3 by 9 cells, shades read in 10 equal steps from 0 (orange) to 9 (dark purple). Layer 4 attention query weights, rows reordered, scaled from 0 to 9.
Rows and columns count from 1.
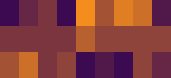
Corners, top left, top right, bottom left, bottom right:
9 8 4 7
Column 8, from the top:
2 5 5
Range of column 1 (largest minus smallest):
5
